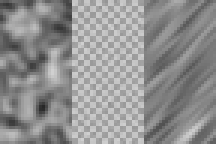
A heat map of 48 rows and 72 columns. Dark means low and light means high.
The table splits into one row of 3 panels. Panel 1,1: middling, blotchy, strong in contrast. Panel 1,2: high, checkered. Panel 1,3: middling, slanting up to the right.
